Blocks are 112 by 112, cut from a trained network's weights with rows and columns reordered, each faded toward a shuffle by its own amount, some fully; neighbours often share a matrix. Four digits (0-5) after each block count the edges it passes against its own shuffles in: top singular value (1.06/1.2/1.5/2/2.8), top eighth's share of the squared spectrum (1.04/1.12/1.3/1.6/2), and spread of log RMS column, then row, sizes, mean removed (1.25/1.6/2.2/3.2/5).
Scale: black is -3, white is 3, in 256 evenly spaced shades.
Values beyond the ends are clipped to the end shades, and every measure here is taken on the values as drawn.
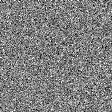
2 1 0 0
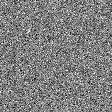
0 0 0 0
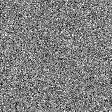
2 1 0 0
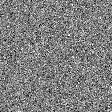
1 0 0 0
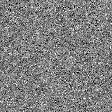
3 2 0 1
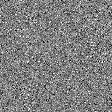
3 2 0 1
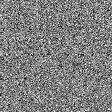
3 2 0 1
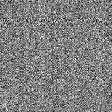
3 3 0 2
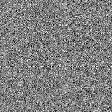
3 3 0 2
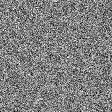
0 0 0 0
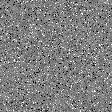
0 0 0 0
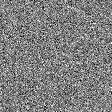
0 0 0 0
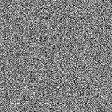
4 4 1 2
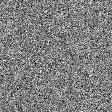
0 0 0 0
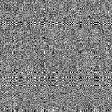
5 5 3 3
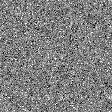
2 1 0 0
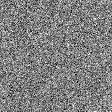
2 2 0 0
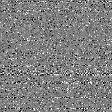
4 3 0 3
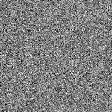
3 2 0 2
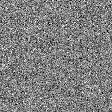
2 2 0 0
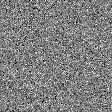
2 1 0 0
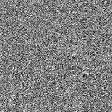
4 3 1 1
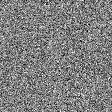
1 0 0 0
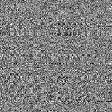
4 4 1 3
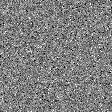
1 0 0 0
